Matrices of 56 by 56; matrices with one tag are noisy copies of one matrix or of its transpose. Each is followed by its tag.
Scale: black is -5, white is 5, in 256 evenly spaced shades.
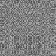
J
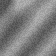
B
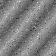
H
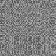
J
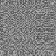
J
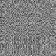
J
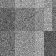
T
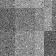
T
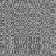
J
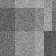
T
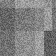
T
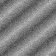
H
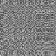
J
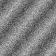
H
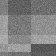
T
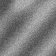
B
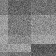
T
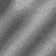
B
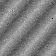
H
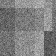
T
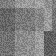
T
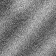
B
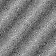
H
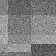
T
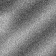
B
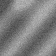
B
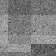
T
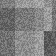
T
